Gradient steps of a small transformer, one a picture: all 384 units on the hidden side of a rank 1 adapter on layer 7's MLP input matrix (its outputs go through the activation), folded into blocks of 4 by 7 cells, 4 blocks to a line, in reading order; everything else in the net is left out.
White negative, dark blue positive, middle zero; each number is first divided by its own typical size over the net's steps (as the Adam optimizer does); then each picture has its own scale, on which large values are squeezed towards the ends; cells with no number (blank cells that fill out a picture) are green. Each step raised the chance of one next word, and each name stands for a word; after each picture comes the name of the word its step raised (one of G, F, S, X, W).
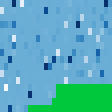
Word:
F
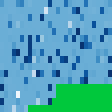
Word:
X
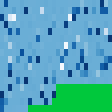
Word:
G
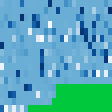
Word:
X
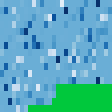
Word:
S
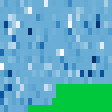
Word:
G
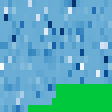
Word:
G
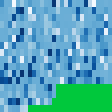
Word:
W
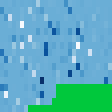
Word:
G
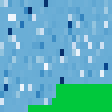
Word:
F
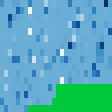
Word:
F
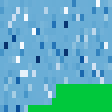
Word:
G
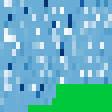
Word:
X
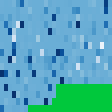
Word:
S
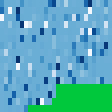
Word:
W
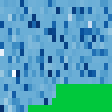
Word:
X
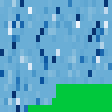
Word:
W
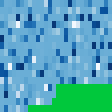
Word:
X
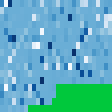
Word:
S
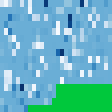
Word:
X
